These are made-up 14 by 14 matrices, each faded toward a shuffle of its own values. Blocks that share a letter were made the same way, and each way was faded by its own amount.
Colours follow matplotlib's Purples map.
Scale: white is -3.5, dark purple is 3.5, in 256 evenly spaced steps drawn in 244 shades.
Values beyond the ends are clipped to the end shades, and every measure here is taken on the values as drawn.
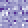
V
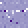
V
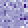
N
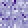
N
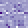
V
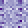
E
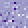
N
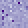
N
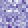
E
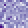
E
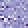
V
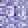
E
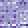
V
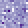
N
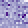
N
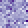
N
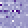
V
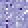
N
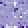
V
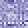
E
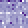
V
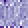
V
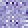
V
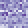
E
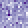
N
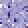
N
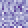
E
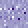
V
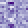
E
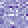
V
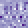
V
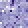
N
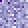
N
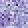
N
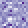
E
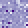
N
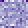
E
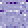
V
